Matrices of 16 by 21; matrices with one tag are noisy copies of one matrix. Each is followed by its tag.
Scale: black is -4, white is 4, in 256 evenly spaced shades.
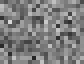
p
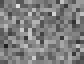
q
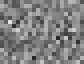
p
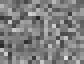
p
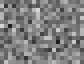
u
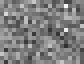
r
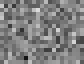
u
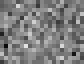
q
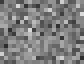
q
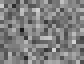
u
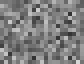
p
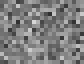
q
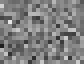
p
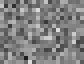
u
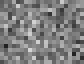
q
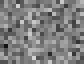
q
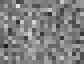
q
